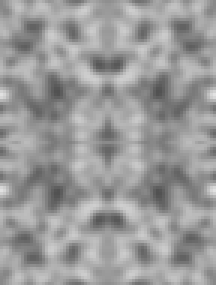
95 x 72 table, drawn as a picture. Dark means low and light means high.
Mirror symmetry: left to right and top to bottom. Grain: blotchy. Average level on the scale: 60%.
